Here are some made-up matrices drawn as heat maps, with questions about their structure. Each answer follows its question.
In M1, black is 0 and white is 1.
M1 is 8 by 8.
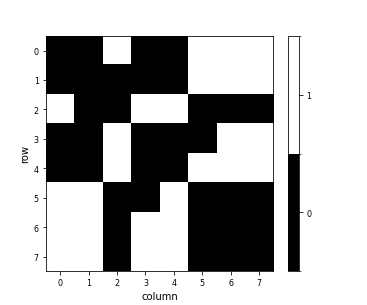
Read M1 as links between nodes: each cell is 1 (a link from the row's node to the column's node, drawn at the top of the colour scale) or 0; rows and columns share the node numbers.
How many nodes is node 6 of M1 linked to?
4
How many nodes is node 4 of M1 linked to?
4
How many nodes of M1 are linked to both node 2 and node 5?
2
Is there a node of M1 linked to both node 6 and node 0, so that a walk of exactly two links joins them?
no
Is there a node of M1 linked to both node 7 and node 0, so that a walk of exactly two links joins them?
no
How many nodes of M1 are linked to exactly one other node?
0
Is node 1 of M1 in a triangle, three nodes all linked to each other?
no
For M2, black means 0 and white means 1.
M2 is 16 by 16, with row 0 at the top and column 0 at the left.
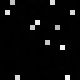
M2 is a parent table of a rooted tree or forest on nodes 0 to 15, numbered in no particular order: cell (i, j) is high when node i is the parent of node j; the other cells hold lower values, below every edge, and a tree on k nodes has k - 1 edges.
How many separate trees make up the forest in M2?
5
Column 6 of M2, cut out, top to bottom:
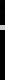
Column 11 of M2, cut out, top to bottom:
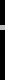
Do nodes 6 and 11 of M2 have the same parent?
yes
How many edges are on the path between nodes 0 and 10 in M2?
1
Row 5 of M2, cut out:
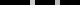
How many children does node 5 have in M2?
2
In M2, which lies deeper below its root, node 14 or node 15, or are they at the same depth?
node 14
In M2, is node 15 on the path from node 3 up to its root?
yes
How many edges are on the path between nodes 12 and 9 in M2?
1
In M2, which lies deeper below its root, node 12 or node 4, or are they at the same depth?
node 12
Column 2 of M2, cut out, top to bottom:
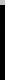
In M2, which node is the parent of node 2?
0
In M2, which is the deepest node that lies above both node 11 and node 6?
5
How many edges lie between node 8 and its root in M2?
0
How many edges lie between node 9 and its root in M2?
1
